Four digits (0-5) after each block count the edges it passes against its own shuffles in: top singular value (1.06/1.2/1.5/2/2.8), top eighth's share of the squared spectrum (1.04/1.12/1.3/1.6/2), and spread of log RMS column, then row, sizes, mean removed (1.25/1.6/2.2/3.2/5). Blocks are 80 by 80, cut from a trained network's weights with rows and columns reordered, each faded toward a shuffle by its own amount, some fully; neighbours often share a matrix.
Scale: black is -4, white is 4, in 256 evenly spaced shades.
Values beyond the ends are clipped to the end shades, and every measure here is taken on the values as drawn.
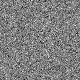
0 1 0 0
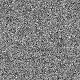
0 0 0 0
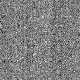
2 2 0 2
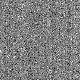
2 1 0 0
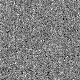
1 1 0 0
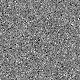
0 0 0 0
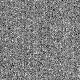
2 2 0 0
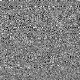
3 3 0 3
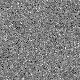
0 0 0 0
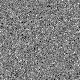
0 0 0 0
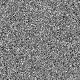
0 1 0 0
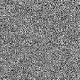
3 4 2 2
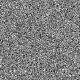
2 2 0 1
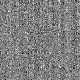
3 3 1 2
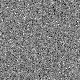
1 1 0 0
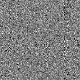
3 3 3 1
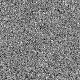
0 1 0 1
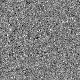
0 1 0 0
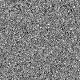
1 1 0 1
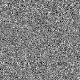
1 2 0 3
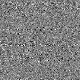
2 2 0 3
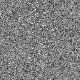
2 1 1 0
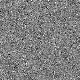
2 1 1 0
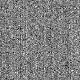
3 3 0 2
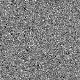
1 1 1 0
